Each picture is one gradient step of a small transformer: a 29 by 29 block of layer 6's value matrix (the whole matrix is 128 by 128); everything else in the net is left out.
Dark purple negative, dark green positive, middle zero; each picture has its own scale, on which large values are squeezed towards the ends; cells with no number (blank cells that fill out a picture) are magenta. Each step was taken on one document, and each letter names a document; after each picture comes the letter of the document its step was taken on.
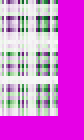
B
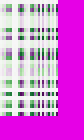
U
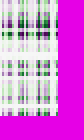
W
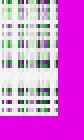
W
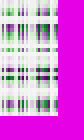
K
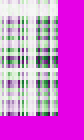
B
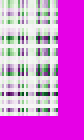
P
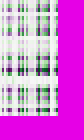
P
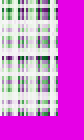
K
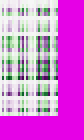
K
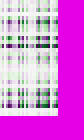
B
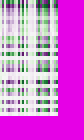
B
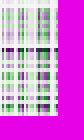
K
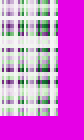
K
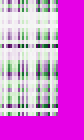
B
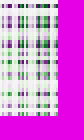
W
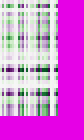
P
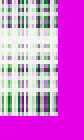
W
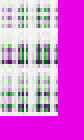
W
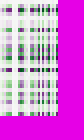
U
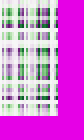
K
